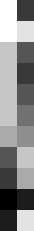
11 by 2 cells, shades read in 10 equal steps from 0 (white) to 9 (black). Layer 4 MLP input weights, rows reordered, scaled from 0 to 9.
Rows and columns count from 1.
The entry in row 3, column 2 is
6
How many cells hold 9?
1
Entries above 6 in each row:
1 0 0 1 0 0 0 0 1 2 1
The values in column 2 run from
1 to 8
